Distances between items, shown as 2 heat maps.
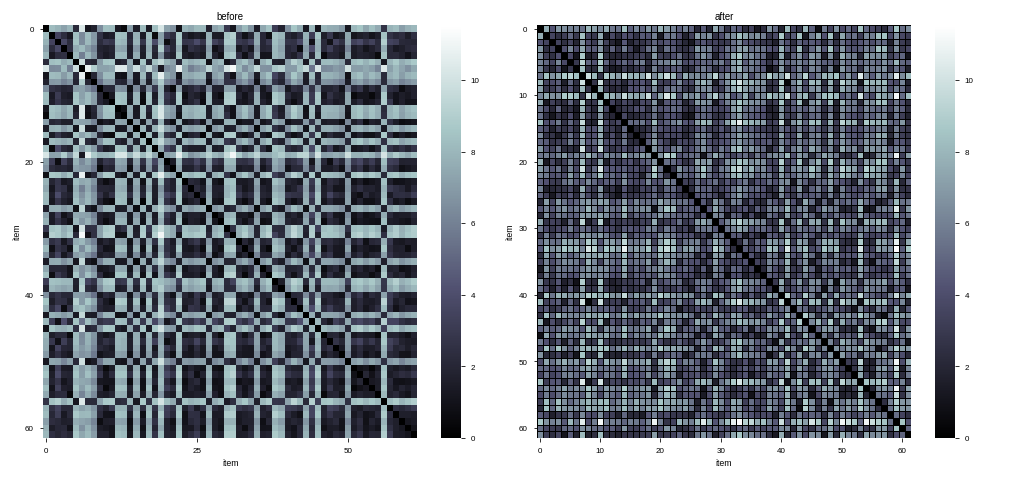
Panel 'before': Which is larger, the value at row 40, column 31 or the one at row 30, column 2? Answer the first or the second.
the second
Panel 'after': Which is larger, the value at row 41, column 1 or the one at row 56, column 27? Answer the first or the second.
the second
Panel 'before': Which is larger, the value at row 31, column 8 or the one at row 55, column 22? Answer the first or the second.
the second
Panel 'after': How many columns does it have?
62
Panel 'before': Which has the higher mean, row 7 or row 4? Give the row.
7
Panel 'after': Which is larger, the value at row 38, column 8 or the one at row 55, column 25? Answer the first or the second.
the second
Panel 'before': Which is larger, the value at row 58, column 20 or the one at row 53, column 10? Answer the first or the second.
the first
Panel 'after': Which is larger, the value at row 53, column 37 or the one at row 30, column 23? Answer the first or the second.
the first
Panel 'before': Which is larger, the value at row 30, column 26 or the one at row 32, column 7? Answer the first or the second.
the first
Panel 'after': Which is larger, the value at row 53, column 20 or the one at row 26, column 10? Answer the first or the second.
the second
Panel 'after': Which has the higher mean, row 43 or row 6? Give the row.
43
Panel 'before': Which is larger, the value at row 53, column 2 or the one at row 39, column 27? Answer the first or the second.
the first
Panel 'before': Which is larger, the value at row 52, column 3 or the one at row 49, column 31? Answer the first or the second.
the second
